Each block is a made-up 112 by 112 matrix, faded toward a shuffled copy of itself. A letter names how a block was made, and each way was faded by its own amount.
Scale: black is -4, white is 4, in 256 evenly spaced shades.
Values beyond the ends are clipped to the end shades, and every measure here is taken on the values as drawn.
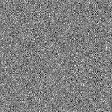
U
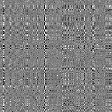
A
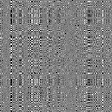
A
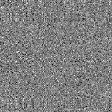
U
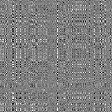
A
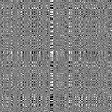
A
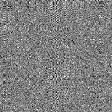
U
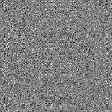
U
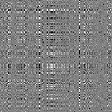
A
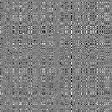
A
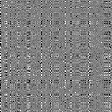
A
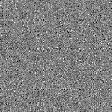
U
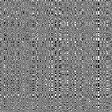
A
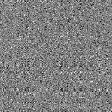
U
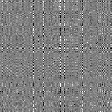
A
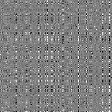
A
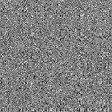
U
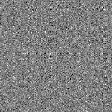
U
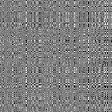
A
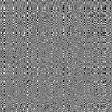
A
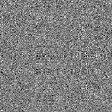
U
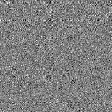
U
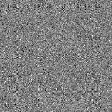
U
